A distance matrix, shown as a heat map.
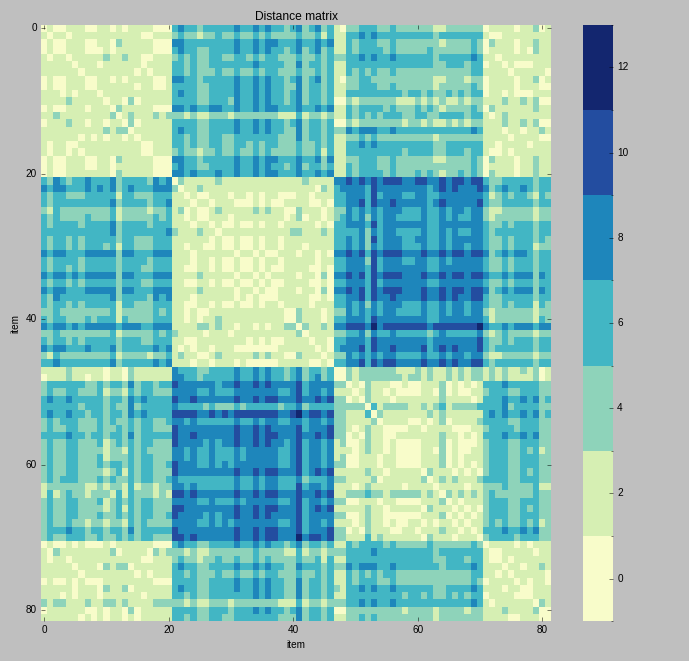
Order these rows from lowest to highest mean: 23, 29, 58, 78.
78, 58, 23, 29
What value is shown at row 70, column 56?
2
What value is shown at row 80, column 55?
4
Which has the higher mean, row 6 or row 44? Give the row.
44
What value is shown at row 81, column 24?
6
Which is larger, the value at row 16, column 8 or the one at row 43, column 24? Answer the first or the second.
the first
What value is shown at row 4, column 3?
2
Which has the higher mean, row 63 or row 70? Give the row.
70
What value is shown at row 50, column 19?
4
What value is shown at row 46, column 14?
6
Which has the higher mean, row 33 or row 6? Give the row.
33
